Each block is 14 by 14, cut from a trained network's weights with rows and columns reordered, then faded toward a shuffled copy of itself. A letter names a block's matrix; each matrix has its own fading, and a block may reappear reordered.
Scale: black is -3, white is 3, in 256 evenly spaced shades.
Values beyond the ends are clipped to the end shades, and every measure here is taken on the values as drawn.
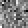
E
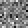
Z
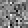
Z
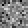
Z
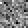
Z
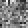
E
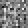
E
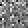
Z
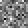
E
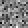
Z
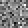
Z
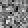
E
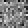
Z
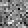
E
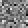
Z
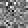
E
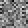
E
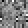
E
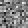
E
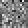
E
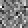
E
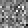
E
